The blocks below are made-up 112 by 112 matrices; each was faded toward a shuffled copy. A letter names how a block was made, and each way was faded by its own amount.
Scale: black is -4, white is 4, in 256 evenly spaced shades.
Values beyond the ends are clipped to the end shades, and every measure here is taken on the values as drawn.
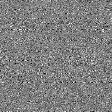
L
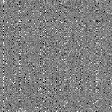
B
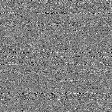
L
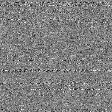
L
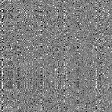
B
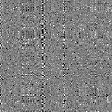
B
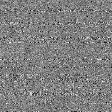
L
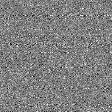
L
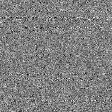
L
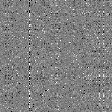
B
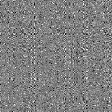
B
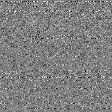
L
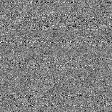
L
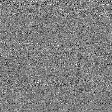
L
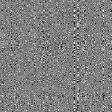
B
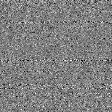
L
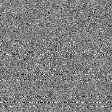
L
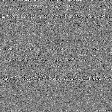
L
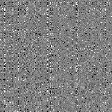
B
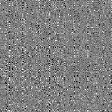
B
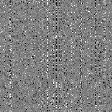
B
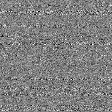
L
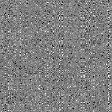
B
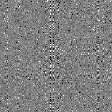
B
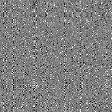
B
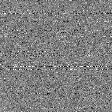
L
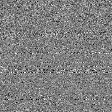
L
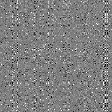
B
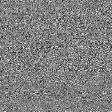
L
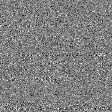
L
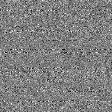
L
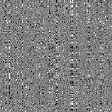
B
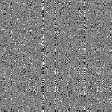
B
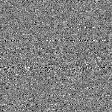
L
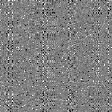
B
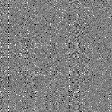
B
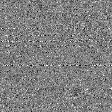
L
